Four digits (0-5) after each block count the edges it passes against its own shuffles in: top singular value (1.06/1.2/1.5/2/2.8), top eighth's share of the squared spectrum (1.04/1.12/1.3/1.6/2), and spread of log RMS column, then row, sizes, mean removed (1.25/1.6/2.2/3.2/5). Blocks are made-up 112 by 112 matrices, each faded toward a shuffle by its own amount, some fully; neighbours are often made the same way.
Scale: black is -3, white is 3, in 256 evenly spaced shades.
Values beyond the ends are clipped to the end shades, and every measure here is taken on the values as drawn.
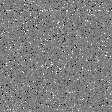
2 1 0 0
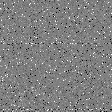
3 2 0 1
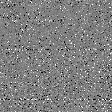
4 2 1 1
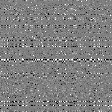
5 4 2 3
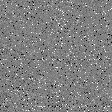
2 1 0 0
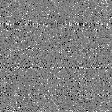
4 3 1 2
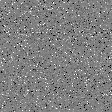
2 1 0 0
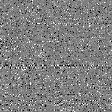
4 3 1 2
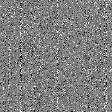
2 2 3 0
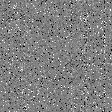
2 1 1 0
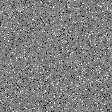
0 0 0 0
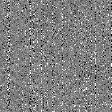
2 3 4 0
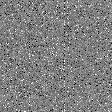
1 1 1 0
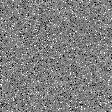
0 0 1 0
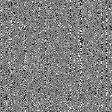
2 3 3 0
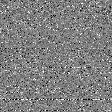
2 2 0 2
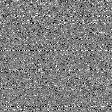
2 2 0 3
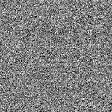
3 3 1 1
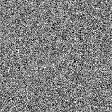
3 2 1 0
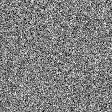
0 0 0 0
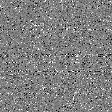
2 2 1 3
